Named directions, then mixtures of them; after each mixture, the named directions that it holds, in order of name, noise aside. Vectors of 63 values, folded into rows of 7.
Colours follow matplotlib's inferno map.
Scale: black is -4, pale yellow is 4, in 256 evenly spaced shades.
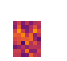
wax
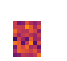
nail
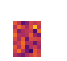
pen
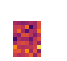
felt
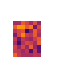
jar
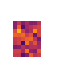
wax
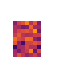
felt, pen, wax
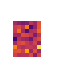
felt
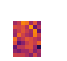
felt, jar, pen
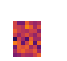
nail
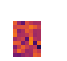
felt, nail, pen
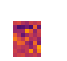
jar, nail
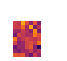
felt, jar, pen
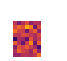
jar, nail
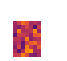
pen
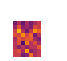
felt, wax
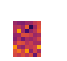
felt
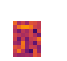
jar, pen, wax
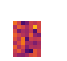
pen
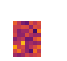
felt, pen, wax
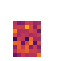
nail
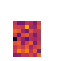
felt, nail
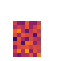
felt, nail, wax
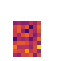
felt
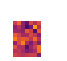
jar, nail, pen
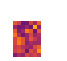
jar, pen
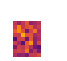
jar, nail, wax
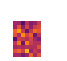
felt, nail, wax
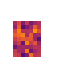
wax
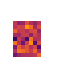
nail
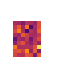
felt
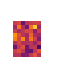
felt, pen, wax
